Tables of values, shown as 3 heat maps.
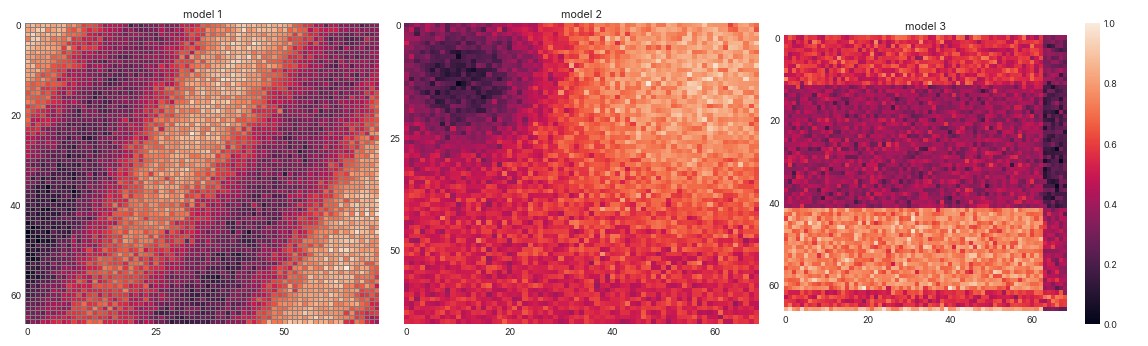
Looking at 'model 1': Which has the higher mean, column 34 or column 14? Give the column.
34
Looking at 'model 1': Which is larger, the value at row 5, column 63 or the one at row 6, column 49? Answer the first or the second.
the second
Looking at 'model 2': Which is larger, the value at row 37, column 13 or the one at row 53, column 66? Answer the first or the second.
the second
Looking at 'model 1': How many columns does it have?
69
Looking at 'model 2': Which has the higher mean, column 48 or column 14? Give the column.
48
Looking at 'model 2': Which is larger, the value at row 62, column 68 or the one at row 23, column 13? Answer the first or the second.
the first
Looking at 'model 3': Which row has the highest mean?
66
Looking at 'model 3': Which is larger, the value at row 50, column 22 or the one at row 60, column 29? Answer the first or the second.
the first
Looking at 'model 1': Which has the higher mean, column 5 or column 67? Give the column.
67
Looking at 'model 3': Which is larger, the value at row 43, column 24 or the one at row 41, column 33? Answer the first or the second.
the first
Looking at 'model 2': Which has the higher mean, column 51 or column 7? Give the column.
51
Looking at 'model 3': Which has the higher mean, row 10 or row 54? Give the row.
54
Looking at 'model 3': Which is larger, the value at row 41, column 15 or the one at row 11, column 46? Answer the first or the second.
the second
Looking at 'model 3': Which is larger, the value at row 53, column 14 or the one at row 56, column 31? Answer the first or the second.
the first
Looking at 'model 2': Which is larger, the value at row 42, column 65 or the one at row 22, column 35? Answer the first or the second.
the second
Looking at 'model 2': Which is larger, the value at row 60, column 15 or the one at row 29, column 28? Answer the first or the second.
the second
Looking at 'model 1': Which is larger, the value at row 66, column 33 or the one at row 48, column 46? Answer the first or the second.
the second
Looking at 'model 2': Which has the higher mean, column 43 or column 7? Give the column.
43
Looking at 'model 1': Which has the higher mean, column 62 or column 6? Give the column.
62
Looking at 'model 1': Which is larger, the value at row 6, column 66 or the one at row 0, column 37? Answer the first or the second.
the second
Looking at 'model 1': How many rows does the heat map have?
67
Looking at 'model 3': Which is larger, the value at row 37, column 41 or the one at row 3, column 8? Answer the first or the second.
the second
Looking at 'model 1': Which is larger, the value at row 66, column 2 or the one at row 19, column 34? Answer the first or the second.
the second
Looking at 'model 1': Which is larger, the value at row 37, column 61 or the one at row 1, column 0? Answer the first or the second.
the second
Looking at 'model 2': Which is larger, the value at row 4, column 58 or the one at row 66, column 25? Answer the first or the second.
the first
